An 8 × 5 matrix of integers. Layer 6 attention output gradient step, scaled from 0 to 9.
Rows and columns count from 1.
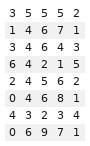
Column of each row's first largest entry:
2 4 3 1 4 4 1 3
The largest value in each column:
6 6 9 8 5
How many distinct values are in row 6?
5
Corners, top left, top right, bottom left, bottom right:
3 2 0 1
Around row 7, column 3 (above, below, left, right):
6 9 3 3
